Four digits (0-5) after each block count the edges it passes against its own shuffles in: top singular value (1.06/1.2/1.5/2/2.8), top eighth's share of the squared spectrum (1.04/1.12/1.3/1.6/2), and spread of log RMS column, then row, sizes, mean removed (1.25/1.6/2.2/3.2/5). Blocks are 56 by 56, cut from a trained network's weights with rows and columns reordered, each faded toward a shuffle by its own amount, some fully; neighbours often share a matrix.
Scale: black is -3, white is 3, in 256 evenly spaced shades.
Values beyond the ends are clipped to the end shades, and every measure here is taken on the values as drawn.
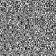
3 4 2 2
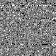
3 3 0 2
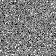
1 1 0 0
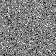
0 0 0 0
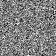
0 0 0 0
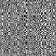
4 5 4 2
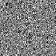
3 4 2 1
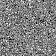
0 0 0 0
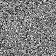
0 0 0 0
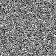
0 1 0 0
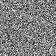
0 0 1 0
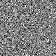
1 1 1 0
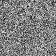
0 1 0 0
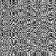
4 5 3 1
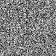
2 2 0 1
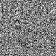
3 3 1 0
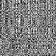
4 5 2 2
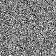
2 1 0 0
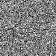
0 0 0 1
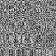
4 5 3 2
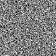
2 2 1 0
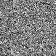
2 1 0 0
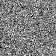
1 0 0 0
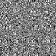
3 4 2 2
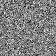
1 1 0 0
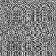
4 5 3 2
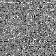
2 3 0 1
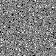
0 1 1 0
